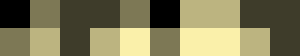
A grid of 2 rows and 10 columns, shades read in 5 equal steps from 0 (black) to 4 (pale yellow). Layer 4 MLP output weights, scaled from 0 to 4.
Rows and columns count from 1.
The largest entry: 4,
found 3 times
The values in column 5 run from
2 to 4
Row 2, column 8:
4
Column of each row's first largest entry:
7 5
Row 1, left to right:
0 2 1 1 2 0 3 3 1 1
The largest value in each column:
2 3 1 3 4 2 4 4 3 1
